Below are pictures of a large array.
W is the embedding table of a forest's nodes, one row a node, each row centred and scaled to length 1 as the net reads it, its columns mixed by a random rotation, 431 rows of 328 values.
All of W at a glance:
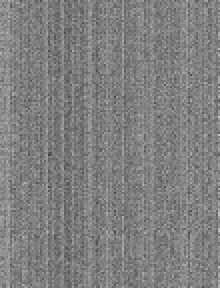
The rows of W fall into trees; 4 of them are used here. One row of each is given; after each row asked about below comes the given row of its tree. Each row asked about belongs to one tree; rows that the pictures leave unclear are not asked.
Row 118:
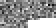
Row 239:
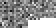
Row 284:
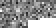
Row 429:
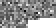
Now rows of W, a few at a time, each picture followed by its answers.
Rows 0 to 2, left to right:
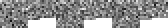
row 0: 118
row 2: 118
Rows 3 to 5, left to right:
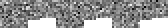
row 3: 118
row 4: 239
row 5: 429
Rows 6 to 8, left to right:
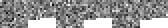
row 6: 239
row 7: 429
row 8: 284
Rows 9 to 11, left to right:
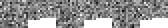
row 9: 284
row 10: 239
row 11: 239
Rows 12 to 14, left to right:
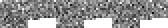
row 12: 118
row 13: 118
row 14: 118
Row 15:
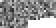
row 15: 239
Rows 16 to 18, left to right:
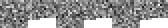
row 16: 118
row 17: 118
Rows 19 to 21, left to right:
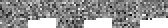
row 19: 118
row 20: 118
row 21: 239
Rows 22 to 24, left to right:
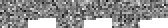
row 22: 429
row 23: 118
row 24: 429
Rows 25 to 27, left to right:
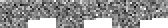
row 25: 118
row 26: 118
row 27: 239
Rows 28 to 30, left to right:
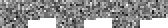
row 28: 118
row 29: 118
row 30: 284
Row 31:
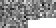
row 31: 118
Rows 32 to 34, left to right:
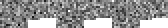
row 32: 284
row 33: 118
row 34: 239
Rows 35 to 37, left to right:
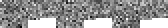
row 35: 239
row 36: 429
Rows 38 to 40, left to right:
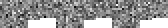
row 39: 429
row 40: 239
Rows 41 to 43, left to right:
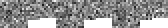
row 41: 118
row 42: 284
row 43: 239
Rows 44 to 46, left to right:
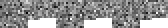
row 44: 118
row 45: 284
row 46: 284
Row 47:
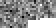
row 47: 239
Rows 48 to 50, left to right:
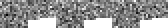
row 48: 284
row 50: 118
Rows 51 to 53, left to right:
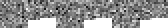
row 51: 239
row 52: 118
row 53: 429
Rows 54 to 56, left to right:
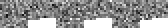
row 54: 118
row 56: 118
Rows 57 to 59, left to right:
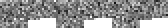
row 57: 118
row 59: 429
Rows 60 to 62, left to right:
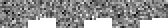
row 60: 239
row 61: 239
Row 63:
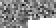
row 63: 118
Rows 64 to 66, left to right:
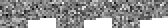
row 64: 118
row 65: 118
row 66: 429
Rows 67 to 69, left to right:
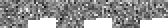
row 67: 239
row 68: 118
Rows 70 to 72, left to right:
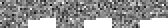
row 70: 284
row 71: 118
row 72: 429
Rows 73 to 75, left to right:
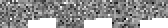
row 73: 429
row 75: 239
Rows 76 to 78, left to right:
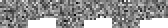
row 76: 239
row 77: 239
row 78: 429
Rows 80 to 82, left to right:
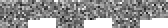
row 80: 118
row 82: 118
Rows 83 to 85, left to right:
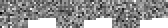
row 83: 429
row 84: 239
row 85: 118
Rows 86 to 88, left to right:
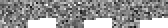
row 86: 118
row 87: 118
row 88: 429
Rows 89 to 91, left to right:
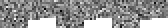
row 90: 239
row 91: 429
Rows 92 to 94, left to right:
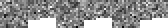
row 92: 284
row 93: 239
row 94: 239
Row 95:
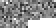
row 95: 118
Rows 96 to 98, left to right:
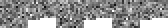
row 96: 239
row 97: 118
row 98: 284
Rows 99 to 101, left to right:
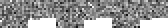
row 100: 239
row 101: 284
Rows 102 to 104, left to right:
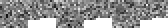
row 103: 118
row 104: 239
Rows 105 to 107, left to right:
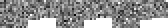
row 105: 239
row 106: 239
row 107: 118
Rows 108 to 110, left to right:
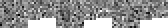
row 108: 239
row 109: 239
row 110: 429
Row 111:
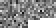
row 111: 284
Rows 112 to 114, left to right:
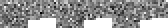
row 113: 118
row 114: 118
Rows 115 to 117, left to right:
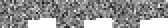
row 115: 429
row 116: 118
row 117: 118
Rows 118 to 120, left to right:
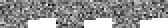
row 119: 284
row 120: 118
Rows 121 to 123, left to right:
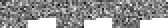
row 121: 429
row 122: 284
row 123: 118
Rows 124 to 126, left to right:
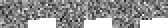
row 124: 118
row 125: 118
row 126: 239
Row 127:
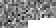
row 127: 239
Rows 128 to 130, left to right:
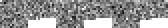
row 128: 239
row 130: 118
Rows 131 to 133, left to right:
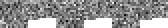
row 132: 118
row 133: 284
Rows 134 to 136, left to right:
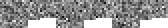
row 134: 239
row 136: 284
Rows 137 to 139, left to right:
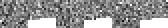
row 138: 239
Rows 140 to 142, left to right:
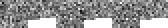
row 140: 429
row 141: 118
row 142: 118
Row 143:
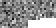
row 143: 239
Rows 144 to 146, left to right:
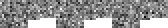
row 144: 284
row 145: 284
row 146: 284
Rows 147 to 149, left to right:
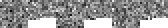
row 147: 239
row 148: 284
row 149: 239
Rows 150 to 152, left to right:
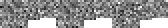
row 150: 239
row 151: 239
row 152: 118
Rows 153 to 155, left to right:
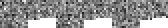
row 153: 284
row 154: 284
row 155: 239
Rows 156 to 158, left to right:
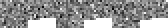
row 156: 118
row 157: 284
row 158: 118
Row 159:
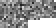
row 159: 118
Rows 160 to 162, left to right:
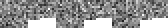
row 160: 284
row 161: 239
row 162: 239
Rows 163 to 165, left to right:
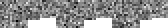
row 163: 429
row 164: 239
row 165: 284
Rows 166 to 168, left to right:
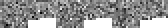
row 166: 284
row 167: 118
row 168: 239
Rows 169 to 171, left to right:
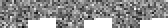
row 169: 429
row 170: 284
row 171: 118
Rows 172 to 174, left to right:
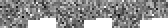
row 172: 239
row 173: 118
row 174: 118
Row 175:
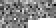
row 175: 118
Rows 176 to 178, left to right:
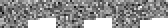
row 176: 118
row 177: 429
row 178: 118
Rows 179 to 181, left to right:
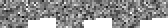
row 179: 239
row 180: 429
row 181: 239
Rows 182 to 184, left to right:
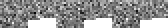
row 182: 284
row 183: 118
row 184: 118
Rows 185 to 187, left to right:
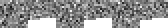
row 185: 118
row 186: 118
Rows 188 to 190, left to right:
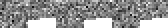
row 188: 429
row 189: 118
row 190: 239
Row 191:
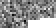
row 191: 284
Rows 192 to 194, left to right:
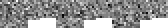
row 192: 118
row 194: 284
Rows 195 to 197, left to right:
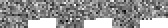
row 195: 284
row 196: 118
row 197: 239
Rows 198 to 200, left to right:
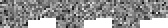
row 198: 239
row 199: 239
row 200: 284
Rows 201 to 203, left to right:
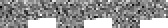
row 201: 118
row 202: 118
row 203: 118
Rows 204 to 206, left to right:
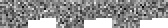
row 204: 239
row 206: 118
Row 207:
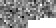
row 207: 239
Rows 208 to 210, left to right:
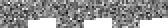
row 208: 118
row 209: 118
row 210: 429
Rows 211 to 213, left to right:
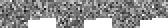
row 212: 118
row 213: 239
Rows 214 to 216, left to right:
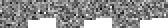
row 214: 284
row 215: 239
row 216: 118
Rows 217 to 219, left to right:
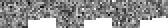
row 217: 284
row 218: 239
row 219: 239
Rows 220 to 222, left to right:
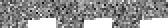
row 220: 429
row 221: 118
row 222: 118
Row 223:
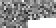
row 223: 118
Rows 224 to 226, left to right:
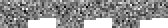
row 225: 118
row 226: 118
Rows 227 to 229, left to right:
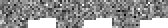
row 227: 118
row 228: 239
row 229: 239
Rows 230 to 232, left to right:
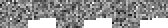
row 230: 429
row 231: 239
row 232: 239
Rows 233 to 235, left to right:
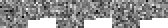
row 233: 239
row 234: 284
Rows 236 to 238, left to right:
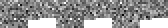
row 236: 118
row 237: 118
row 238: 429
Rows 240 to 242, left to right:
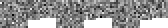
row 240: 284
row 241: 118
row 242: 239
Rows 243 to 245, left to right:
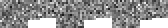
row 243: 118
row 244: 284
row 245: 239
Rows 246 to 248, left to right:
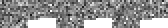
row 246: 429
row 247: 284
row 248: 118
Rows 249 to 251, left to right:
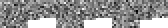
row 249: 118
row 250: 118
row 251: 429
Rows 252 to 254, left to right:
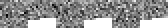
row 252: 118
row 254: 118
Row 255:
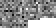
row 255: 239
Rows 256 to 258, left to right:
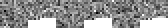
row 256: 239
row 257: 284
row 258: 239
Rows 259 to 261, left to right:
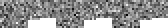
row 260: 239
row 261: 284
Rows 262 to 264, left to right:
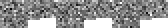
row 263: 118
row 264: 118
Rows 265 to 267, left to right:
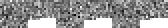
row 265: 118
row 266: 239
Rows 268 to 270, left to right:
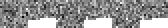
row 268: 239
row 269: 118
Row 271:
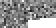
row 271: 118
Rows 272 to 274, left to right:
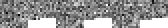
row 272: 239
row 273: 429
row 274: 429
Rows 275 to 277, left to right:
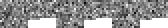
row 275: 118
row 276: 284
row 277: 284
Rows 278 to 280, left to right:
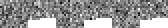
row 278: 118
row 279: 239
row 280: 239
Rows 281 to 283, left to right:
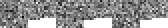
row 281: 239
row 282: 429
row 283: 284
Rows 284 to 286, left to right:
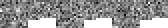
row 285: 239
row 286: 239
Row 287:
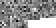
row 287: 429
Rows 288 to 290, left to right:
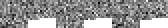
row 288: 284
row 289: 429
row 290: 284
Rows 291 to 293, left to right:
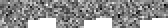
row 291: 118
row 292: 239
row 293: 118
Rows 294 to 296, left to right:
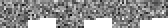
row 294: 118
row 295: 284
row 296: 429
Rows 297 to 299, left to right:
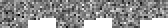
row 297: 239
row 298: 239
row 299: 284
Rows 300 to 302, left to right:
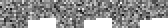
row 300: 118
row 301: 118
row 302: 429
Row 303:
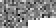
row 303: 239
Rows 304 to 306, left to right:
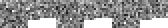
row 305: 118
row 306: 284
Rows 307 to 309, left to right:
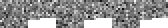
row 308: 284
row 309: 118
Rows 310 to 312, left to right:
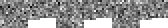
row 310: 118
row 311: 284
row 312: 118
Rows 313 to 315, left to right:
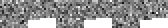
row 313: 118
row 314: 118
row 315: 284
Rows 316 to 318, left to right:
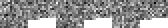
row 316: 284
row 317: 284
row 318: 429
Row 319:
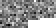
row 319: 284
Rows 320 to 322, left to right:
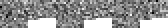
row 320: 118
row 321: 118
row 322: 284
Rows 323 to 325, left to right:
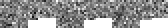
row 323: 284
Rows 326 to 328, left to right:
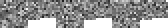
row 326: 239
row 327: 429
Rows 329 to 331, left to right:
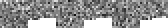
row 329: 118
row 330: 239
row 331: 239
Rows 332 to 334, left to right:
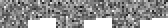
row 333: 429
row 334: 284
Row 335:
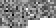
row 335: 239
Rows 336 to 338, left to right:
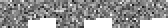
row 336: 118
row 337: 284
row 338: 118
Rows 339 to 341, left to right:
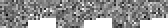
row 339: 239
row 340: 239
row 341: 284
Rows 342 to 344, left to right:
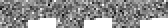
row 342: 118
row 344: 118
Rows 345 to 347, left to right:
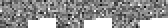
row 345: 284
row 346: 284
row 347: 429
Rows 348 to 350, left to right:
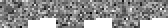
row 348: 239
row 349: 284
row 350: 284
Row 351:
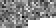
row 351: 239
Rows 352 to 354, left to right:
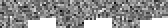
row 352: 429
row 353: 239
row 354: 429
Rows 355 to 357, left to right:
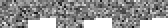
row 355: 429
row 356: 429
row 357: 239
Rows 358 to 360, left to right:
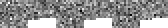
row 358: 429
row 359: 118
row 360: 239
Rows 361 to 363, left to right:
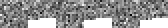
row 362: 429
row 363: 239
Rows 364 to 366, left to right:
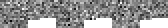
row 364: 118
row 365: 239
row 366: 429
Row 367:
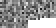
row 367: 239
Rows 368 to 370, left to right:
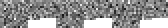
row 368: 118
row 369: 118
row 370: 118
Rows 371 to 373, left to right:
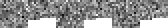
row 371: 239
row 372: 118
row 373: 239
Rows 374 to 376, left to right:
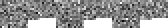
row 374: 429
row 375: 118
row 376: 118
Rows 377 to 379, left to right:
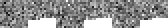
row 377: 239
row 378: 118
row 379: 239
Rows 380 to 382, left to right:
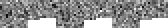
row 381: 239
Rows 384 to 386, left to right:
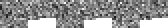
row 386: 429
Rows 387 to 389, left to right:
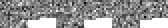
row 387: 429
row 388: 284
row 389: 284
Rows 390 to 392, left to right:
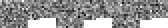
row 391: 239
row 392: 284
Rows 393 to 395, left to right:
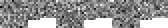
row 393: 239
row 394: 118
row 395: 239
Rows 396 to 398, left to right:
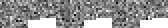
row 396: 429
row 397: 239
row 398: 239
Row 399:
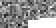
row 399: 284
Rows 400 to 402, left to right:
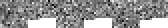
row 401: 429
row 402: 118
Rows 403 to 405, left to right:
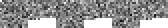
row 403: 239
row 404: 118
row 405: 239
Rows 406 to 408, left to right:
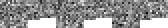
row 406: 429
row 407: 429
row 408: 284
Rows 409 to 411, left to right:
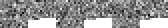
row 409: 284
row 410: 118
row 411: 118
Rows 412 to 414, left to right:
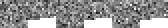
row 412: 429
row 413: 284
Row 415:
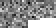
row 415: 284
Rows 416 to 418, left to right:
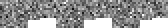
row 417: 118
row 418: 239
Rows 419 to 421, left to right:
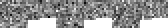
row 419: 429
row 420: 284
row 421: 118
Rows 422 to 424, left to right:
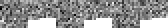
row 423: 239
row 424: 284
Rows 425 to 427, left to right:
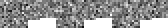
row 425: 118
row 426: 284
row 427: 284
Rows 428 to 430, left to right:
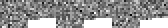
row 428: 429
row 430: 239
